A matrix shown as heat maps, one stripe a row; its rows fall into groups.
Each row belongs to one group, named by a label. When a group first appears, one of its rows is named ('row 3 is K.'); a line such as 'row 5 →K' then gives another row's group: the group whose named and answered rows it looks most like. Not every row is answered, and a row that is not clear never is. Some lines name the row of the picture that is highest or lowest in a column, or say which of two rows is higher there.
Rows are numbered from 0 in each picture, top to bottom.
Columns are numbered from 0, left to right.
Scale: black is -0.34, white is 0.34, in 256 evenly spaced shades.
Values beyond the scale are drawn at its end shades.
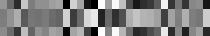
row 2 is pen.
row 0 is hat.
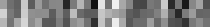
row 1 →hat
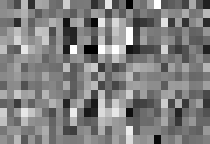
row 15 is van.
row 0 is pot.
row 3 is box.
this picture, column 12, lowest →5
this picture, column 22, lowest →15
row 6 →hat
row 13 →hat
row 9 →pen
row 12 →hat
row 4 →box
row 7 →pen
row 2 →hat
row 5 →hat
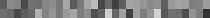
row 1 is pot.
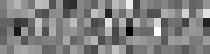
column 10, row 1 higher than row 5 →No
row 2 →pot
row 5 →hat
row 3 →pot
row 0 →box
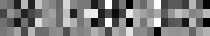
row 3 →van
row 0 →pot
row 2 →pot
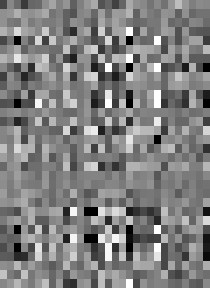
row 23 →hat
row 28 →pot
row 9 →pen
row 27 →pot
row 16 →box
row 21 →hat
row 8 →pen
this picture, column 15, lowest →24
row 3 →box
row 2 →hat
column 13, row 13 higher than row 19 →No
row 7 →pot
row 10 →pot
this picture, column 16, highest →26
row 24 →van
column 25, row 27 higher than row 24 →No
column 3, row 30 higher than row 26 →Yes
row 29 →pen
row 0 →pen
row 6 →box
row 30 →hat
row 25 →pot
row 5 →pen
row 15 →van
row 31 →box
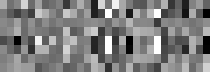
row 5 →pot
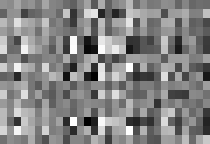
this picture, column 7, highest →8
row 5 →hat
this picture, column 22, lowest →11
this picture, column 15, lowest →15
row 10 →hat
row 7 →box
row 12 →box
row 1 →pen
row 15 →van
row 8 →hat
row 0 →box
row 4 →hat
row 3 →box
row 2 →box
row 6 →pen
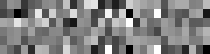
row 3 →van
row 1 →pot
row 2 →box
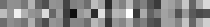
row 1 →box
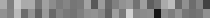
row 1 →van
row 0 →box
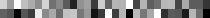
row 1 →pot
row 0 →box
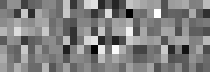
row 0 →pen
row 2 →box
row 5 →hat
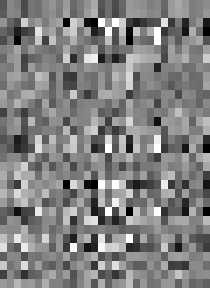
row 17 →van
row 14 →pen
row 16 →pot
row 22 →hat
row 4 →pot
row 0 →pen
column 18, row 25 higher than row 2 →Yes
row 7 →van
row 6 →pen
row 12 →pen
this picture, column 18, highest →26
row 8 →box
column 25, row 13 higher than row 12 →No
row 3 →pot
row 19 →box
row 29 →hat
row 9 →box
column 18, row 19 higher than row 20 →Yes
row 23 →pot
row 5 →pen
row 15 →pot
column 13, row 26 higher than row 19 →No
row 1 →pen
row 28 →pen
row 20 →hat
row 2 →hat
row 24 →pen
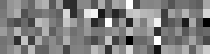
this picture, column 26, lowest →2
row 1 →pen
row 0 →box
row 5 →van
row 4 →pot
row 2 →pot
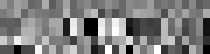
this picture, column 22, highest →5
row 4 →box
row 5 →pot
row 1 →pen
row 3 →hat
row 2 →hat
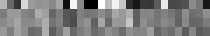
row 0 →hat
